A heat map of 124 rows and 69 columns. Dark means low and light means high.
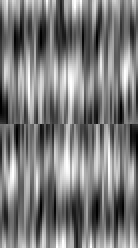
Symmetry: a half turn. Histogram: bell-shaped. Grain: streaks running down. Stripes: horizontal, repeating 3 times.
